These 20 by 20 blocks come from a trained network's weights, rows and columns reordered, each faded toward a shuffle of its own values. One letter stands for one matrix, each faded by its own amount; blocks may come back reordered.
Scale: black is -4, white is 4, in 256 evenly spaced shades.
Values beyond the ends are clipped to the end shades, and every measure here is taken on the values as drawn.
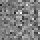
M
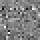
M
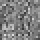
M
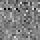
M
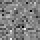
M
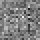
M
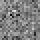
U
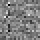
M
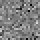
U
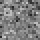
M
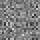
M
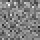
U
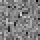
U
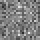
M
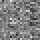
M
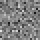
U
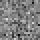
U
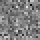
M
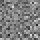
M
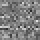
M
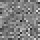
M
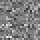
M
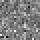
U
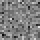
U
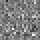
U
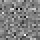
M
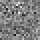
U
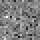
U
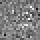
U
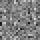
M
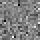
U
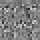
M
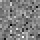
U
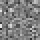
M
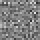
M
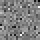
U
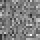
M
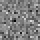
U
